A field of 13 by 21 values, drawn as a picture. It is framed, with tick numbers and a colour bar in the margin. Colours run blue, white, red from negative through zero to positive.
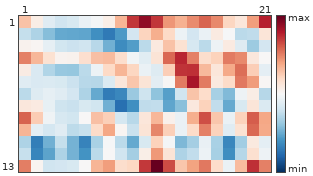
Rings spread out from the bottom left. Stripes running across repeat 3 times from top to bottom. The middle left is the smoothest part. The histogram is bell-shaped.
